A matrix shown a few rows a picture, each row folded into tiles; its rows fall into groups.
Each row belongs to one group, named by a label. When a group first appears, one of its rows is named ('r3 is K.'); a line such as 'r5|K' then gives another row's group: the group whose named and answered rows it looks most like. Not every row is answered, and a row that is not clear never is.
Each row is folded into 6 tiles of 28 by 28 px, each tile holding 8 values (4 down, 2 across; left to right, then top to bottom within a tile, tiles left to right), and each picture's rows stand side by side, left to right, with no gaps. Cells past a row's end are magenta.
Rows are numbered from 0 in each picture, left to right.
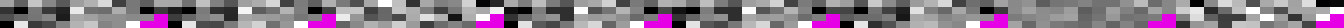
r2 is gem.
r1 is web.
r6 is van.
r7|gem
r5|web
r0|web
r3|web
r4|web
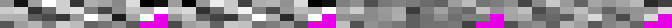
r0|gem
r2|van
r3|gem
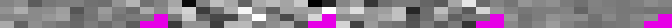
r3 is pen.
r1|gem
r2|van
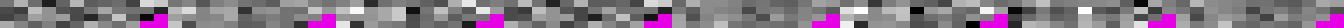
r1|van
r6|web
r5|van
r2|van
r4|pen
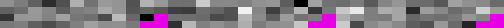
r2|van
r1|web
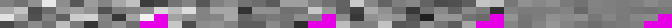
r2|pen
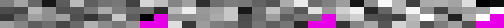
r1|van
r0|pen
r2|gem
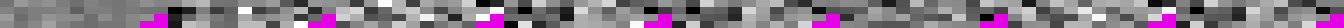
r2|gem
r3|web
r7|web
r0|pen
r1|web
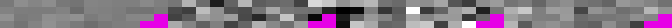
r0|pen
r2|web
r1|pen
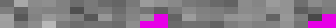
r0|pen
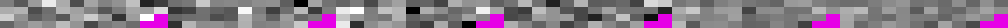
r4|van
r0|gem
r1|web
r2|van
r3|pen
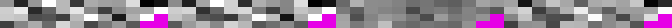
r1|gem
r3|gem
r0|gem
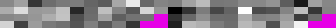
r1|web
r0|van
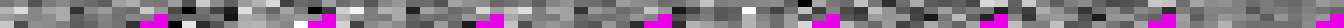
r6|pen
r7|pen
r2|van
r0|van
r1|web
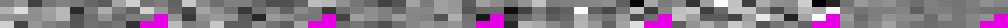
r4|gem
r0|van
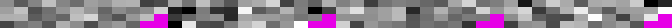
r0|gem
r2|van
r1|web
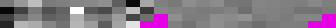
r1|pen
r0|web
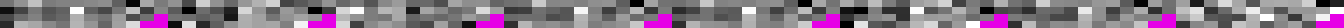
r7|gem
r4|web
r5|web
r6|web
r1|web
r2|van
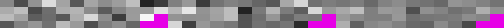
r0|gem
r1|van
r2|van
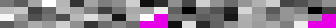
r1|web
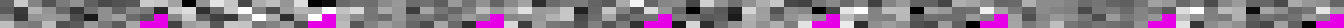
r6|pen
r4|web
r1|gem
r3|van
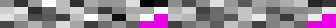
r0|gem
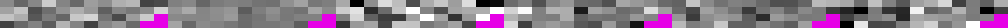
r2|gem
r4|pen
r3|van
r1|van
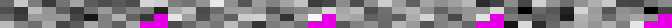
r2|gem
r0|pen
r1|gem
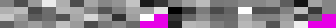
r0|gem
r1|web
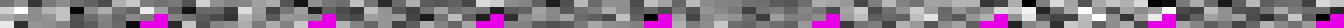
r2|pen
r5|gem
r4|pen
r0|van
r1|web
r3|pen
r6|gem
